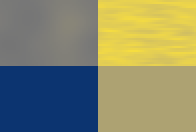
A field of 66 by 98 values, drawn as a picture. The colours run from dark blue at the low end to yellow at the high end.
The table splits into 2 rows of 2 panels. Panel 1,1: middling, smooth, faint in contrast. Panel 1,2: very high, streaked across, faint in contrast. Panel 2,1: very low, flat. Panel 2,2: high, flat.
